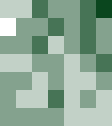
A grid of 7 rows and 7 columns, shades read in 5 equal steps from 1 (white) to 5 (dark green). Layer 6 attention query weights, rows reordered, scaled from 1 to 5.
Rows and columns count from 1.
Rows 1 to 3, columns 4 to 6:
3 3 4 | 4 3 4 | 2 3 4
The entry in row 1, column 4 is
3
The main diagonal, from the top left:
2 3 4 3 2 3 2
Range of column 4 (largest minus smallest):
2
